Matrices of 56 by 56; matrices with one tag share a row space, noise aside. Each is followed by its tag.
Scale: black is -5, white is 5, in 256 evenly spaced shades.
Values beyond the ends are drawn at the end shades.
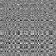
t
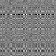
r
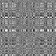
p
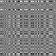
t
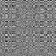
p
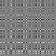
r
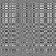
p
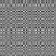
r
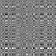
p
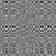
p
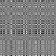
r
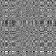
p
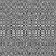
r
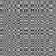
t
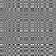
t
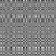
r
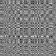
t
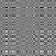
p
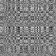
t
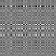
r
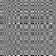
t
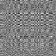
t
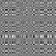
p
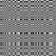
t
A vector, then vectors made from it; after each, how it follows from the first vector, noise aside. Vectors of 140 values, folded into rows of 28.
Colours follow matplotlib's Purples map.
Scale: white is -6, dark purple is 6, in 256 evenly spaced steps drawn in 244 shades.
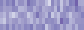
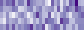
scaled up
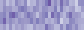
negated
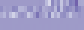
partly zeroed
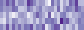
scaled up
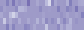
partly zeroed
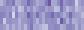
sign-scrambled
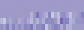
partly zeroed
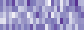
scaled up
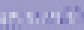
partly zeroed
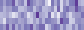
scaled up
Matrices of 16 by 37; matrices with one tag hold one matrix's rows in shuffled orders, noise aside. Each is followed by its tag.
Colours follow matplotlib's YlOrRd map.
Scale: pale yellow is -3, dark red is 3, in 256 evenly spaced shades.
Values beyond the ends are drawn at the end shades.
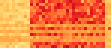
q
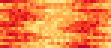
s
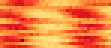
s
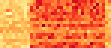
q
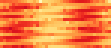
s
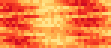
s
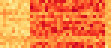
q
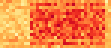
q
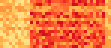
q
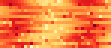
s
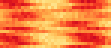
s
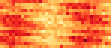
s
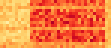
q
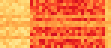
q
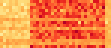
q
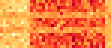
q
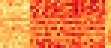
q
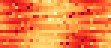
s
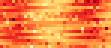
s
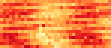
s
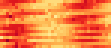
s
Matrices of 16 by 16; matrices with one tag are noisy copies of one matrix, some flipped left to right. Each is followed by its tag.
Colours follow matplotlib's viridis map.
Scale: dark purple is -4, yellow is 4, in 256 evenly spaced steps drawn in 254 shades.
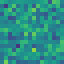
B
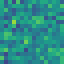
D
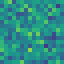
B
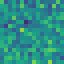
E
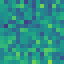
E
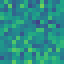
E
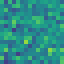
D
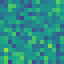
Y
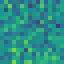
E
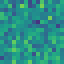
E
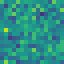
B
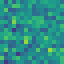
D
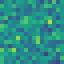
D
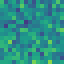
E
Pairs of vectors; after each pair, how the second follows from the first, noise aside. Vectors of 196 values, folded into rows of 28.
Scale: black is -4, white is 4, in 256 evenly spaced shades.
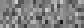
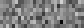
copied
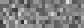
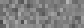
shrunk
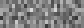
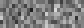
sign-scrambled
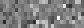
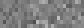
shrunk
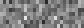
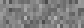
shrunk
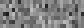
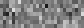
sign-scrambled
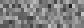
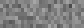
shrunk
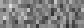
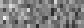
copied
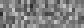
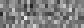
copied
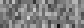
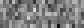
copied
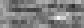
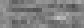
shrunk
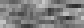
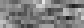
copied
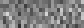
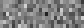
sign-scrambled
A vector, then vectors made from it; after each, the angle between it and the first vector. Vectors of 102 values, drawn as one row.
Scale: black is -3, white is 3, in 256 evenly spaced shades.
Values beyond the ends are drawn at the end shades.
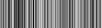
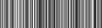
nearly opposite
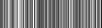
nearly opposite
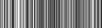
nearly opposite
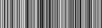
partly opposed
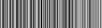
orthogonal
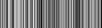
nearly opposite
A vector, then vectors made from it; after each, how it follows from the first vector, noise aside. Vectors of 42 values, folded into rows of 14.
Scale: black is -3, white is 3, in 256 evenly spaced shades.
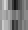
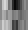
copied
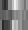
negated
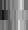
wrapped around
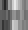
negated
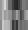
copied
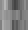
shrunk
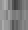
shrunk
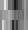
copied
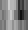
wrapped around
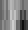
wrapped around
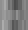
shrunk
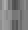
shrunk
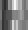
negated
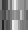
negated
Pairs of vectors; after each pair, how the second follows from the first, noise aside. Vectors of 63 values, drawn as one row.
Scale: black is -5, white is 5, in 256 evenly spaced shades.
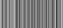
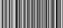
scaled up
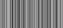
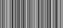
copied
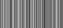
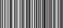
scaled up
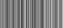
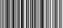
scaled up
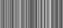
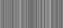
shrunk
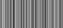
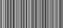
copied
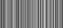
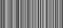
copied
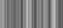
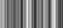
scaled up
